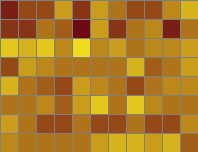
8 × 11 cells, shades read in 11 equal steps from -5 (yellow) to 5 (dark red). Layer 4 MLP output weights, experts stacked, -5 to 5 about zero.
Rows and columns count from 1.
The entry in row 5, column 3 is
1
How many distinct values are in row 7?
4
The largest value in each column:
4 3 2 2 5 2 3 2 2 4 1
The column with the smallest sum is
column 6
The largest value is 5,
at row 2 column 5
